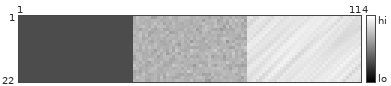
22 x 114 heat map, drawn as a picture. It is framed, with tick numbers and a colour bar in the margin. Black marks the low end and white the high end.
The table splits into one row of 3 panels. Panel 1,1: low, flat. Panel 1,2: high, fine-grained, faint in contrast. Panel 1,3: very high, slanting up to the right, faint in contrast.
